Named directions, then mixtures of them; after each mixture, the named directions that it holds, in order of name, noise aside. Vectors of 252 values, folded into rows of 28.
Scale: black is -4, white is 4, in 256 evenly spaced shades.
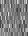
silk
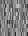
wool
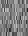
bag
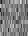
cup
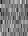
cup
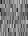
cup, wool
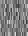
wool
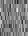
cup, silk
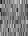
cup, wool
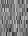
bag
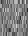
bag, cup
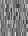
wool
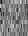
cup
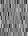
silk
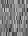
bag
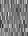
silk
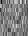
bag, cup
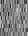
silk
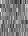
cup, wool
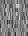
wool
